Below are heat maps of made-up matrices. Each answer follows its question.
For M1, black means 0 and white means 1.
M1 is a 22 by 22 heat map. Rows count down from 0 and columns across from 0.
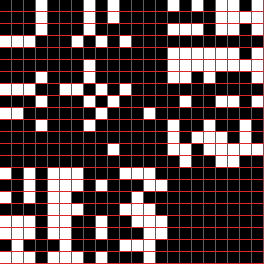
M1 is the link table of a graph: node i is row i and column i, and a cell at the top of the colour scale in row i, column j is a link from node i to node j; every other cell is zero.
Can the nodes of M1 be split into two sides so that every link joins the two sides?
yes
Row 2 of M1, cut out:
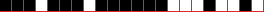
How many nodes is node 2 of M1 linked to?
8
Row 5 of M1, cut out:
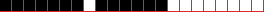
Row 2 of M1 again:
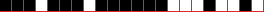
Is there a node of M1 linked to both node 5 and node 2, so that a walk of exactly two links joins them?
yes
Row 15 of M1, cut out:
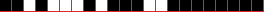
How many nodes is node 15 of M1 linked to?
7
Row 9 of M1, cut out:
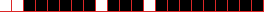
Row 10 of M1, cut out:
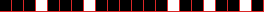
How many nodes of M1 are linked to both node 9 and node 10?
0
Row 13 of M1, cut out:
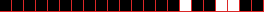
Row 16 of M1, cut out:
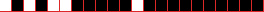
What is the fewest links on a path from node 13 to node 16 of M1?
3
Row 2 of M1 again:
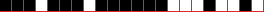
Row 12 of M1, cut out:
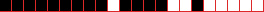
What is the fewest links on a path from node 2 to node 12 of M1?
2
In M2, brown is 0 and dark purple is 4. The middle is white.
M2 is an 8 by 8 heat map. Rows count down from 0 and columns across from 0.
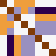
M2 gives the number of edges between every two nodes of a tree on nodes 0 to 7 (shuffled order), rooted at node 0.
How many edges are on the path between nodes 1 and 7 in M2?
4
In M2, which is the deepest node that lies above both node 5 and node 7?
2
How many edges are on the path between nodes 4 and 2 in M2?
2
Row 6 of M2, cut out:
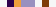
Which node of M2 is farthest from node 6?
1
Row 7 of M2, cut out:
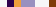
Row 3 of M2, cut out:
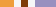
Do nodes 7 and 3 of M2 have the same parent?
no
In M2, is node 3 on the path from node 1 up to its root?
yes
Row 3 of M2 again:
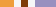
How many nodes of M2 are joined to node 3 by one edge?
2
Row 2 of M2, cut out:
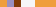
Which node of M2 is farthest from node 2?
1
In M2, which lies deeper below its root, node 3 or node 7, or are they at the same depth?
node 7
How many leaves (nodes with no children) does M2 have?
5
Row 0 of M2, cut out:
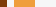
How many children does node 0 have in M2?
3
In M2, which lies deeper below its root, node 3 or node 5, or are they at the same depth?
node 5
